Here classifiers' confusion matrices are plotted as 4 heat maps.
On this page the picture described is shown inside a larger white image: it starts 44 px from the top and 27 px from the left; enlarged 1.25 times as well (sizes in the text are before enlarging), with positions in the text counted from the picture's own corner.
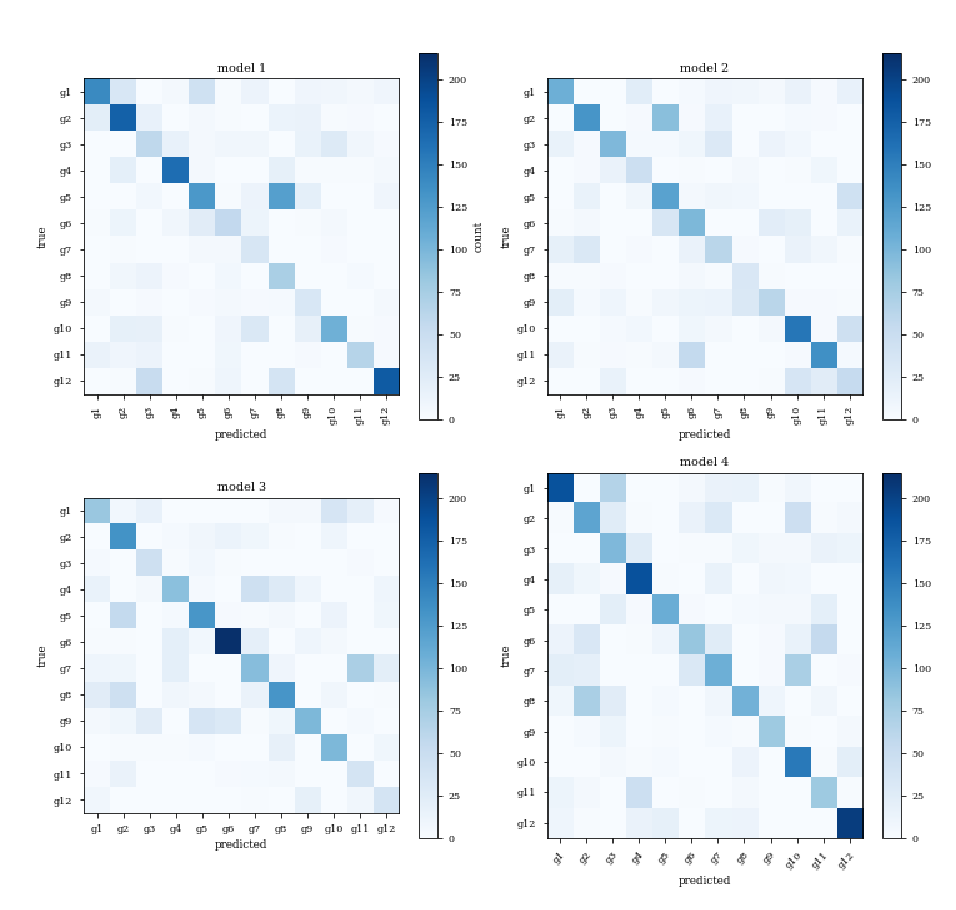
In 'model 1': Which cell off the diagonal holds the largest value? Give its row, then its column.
g5, g8
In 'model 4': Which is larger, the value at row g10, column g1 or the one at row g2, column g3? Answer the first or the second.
the second
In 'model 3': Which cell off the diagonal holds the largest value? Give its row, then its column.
g7, g11
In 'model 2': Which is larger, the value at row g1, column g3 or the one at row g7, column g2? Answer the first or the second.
the second
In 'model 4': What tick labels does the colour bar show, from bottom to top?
0, 25, 50, 75, 100, 125, 150, 175, 200
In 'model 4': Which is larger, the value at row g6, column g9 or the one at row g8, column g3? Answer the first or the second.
the second
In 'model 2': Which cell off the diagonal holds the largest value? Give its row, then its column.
g2, g5
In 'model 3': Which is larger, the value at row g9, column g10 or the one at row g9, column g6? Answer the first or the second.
the second
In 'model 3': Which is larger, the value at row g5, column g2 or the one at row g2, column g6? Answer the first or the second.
the first
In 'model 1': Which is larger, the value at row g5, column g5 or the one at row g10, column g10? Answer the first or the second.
the first
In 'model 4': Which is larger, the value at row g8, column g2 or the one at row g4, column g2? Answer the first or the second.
the first
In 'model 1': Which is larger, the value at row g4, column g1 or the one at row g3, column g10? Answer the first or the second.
the second
